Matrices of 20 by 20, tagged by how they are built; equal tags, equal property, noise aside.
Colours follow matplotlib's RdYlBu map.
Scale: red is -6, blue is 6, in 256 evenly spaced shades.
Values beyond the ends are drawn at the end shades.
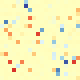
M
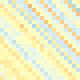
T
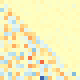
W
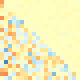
W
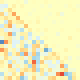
W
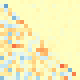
W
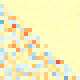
W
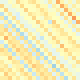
T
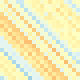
T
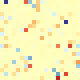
M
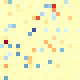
M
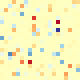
M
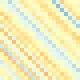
T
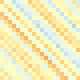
T
